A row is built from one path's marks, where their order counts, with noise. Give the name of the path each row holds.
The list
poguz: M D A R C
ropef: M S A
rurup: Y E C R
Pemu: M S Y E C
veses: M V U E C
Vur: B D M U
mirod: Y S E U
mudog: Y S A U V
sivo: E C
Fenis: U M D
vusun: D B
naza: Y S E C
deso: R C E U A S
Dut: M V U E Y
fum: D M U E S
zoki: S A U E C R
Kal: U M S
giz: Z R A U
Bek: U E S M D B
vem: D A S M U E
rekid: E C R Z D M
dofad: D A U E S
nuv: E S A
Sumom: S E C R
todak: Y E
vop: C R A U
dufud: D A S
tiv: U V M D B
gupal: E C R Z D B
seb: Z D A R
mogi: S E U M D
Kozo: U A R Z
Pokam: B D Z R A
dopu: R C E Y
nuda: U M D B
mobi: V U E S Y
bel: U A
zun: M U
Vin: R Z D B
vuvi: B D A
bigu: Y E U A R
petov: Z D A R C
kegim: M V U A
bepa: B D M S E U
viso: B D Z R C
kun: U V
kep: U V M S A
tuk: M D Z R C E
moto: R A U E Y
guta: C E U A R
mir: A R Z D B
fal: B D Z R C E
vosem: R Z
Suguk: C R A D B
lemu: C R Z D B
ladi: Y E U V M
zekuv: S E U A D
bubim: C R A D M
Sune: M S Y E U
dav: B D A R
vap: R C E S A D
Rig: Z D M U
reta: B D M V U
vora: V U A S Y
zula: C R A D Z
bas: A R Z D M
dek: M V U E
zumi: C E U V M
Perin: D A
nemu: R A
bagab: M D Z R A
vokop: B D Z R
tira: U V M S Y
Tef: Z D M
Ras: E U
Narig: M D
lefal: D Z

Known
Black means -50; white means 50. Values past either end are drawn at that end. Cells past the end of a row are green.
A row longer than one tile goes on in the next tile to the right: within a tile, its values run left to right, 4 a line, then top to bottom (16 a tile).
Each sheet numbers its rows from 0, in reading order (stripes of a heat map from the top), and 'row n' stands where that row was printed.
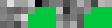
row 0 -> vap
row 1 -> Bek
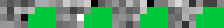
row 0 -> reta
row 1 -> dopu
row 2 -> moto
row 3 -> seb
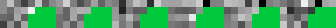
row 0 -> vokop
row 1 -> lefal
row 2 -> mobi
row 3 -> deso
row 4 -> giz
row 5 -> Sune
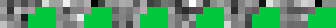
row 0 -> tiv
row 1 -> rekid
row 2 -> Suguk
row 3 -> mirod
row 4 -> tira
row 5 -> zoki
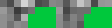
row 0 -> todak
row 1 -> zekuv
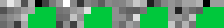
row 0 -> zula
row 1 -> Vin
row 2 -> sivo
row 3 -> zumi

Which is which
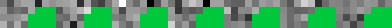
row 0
Ras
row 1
mir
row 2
tuk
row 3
ladi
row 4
bepa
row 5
nuv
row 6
dufud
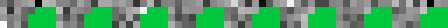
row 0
Dut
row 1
fum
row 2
Pokam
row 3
vem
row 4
bagab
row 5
lemu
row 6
dofad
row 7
Kozo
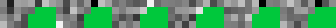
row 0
vora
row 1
kegim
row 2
vusun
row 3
dav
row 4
vop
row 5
poguz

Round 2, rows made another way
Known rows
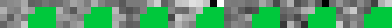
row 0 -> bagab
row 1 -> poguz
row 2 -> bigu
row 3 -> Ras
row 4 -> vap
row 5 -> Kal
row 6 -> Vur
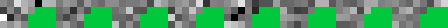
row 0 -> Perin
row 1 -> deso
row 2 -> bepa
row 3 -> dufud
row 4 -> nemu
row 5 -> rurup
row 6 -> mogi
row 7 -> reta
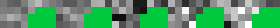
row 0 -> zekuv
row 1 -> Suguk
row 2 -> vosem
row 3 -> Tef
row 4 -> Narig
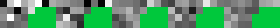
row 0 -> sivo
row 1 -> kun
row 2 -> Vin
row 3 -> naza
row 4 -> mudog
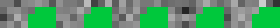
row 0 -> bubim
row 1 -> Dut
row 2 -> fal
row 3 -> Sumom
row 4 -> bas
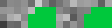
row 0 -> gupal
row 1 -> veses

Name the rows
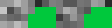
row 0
ropef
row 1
zula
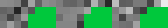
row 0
moto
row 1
Kozo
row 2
Rig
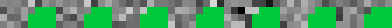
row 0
dofad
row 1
fum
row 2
tiv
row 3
vokop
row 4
bel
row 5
tuk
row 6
zumi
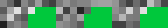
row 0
Fenis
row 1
mirod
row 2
nuda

